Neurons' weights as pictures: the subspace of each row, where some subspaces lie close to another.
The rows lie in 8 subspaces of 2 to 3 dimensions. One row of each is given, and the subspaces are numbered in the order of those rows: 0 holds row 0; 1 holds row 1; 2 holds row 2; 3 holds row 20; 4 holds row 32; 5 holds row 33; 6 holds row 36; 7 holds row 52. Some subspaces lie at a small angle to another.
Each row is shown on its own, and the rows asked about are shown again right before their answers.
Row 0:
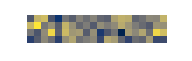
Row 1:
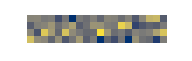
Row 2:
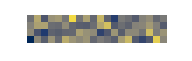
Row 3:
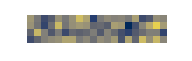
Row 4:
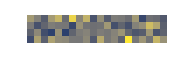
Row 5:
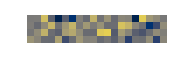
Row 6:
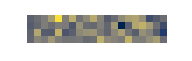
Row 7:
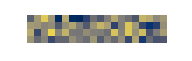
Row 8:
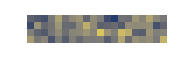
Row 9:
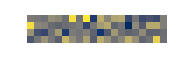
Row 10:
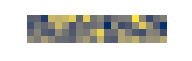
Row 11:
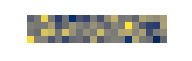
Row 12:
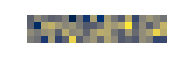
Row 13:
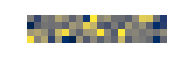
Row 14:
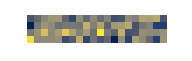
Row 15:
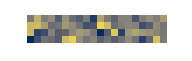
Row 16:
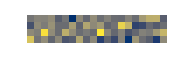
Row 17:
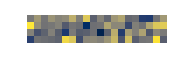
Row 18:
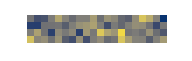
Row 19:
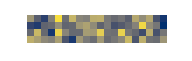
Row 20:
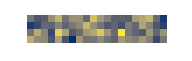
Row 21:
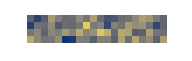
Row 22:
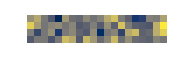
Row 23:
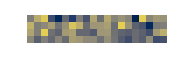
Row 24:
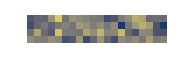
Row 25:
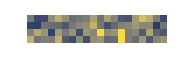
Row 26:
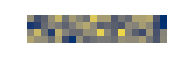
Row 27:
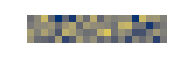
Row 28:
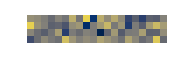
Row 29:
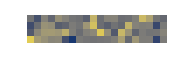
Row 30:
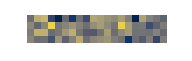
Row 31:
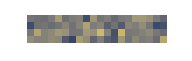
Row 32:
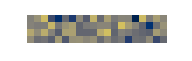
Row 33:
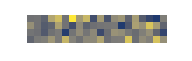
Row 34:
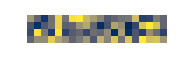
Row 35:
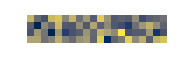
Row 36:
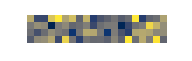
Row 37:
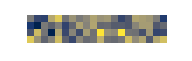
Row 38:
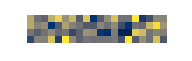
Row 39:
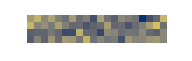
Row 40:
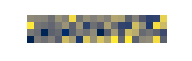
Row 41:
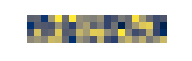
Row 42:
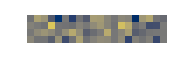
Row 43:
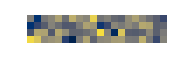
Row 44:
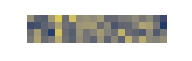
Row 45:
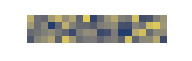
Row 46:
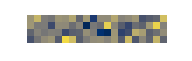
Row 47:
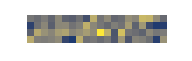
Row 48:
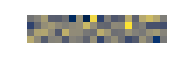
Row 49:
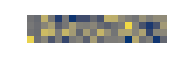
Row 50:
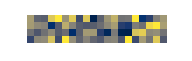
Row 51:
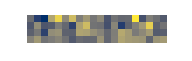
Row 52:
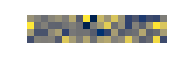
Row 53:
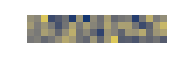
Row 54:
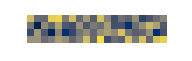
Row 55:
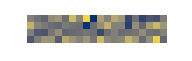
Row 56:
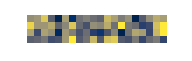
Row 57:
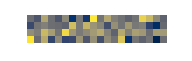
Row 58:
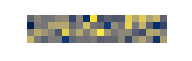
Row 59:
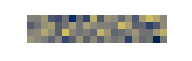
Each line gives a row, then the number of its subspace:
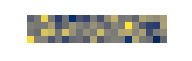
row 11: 2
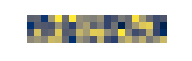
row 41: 5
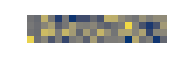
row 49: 2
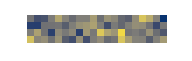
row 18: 0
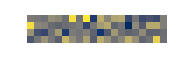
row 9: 7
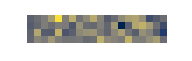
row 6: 1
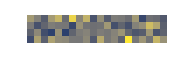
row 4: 3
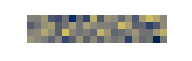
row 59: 5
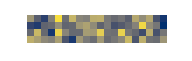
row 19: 3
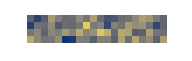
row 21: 4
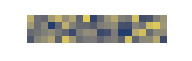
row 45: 6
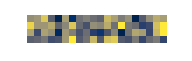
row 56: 5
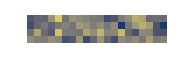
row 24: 1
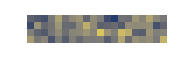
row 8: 6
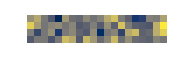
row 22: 1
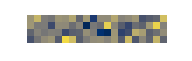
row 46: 4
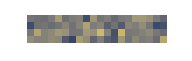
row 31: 5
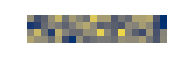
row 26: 3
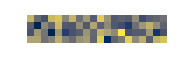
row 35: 0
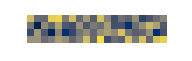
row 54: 0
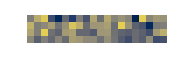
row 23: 4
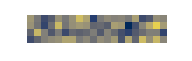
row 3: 2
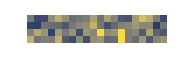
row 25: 0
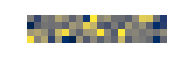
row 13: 3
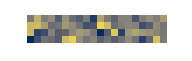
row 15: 2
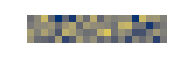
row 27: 4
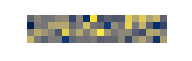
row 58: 7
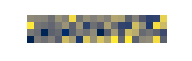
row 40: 1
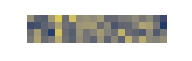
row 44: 3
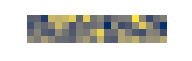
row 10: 7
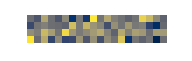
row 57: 3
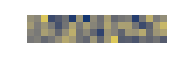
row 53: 7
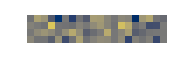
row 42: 6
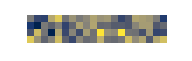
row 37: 0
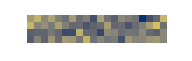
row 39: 0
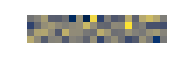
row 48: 7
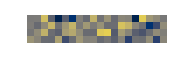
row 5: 4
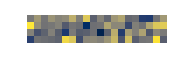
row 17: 5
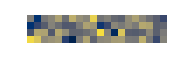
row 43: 2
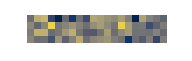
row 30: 6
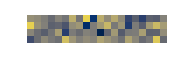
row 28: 7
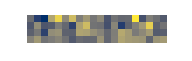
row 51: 4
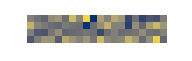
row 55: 7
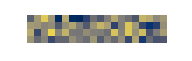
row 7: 2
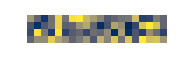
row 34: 2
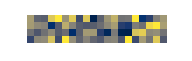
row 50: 6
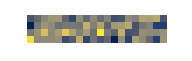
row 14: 1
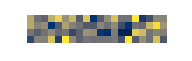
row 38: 6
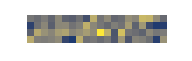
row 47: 5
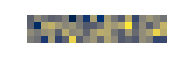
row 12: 7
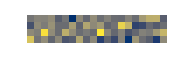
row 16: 1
